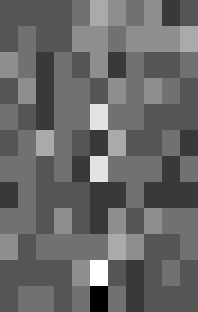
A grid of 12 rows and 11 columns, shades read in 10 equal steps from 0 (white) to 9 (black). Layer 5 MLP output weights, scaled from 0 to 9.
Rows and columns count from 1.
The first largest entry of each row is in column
10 1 3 3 3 6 5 1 6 2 8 6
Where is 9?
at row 12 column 6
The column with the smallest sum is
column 6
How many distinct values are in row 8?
3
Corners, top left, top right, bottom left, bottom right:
6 6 6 6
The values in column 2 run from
4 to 6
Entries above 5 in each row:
6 3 5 4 5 6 3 9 4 3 8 7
